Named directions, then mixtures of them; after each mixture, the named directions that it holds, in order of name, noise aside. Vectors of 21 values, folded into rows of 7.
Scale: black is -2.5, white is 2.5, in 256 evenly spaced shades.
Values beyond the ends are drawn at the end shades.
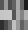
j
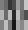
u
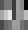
j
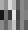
j, u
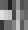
j, u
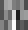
u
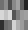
j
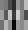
u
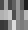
j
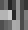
j, u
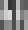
j, u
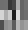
j, u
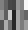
u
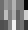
j, u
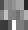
j, u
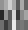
u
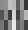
u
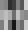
u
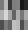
j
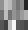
j, u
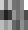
j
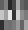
j, u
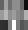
j, u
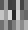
j, u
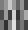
u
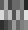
j
